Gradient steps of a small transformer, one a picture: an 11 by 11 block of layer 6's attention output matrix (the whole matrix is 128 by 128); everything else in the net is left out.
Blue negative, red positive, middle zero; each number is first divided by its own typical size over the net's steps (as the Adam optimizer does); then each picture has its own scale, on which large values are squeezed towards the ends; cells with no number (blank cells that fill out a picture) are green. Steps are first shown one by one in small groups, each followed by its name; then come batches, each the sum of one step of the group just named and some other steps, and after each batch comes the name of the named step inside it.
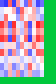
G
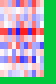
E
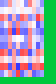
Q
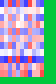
G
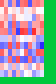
E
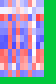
Q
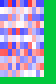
G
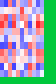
G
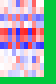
E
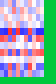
G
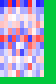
G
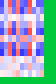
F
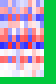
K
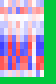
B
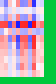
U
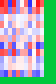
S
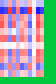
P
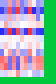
F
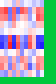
B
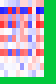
P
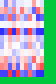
K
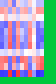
B
